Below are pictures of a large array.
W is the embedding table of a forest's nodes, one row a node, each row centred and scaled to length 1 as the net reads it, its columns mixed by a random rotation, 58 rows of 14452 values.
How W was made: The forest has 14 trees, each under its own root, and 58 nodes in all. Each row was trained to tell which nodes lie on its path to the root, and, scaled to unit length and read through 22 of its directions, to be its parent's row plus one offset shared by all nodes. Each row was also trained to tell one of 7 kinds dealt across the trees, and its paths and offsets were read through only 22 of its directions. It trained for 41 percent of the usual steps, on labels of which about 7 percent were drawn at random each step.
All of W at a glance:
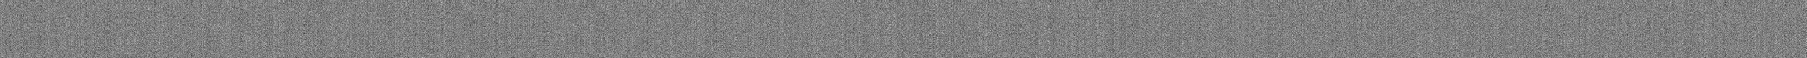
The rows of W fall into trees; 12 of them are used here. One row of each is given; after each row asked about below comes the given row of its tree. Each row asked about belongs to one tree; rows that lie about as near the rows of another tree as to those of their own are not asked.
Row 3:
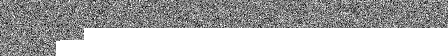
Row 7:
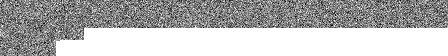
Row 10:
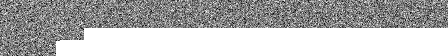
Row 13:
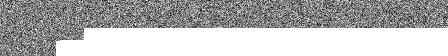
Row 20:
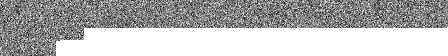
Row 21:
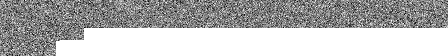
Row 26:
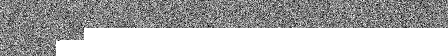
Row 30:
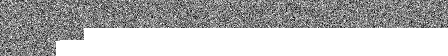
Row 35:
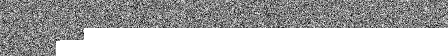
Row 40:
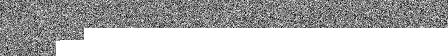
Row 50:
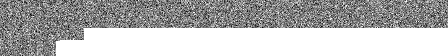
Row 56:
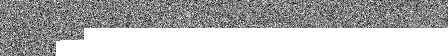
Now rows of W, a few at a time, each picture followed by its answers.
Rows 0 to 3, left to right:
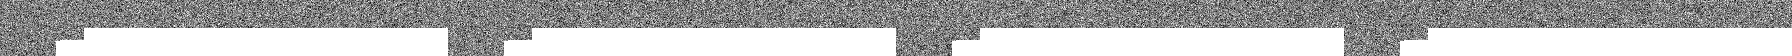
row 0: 56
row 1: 56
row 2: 13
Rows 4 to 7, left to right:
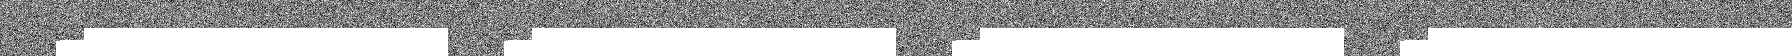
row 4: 56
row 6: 40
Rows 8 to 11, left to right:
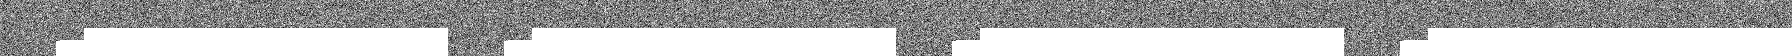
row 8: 35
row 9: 40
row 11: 50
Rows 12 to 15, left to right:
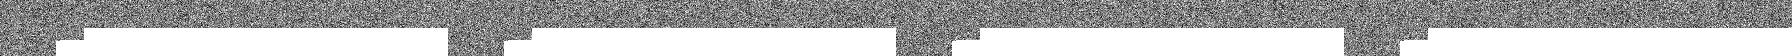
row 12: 3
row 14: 20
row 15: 20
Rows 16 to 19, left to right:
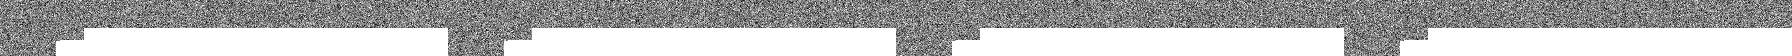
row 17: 26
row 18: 30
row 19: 7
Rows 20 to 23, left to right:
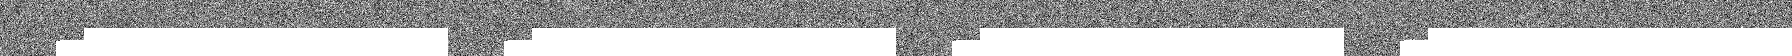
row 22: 40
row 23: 56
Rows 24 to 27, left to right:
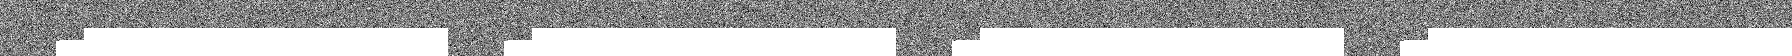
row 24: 30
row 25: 30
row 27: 10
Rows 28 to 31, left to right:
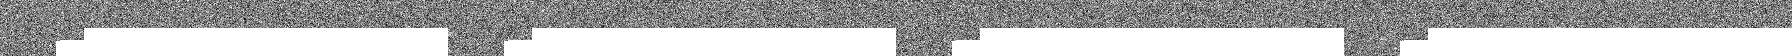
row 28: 10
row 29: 7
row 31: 40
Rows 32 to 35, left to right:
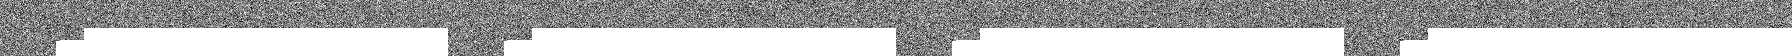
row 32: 50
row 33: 30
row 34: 35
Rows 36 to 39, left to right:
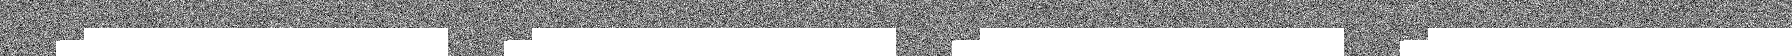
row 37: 21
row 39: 21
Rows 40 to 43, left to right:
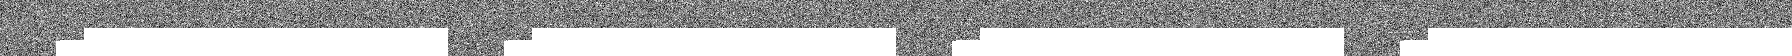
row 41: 40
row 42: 20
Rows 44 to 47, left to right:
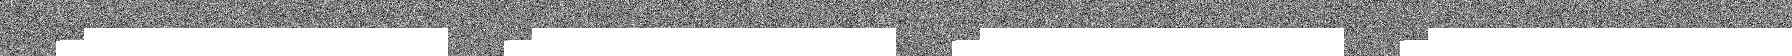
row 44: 20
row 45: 13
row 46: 35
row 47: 50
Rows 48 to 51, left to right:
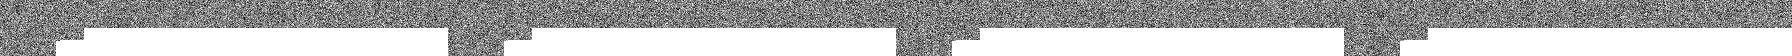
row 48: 20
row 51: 3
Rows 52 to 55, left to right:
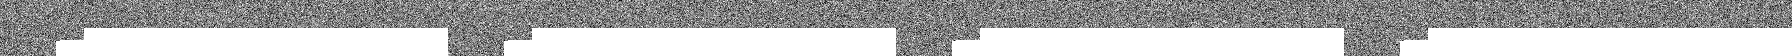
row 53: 10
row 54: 26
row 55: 56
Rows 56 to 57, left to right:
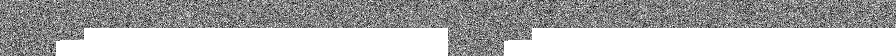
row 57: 3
